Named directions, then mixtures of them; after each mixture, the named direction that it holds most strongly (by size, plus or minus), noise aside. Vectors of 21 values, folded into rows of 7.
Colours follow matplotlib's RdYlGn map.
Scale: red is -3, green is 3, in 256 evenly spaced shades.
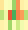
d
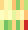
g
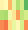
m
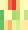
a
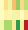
g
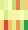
g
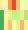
a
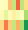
g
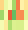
d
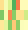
d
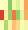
d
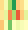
d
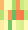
d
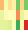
g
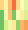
a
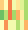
d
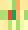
d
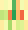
d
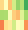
m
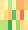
d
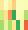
g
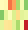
m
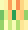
d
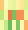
d
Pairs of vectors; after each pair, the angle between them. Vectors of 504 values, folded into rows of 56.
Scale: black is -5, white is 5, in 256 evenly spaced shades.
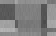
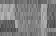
nearly opposite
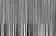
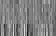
nearly parallel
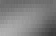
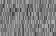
orthogonal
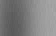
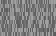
orthogonal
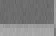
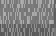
partly opposed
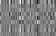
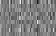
nearly parallel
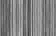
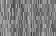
partly opposed
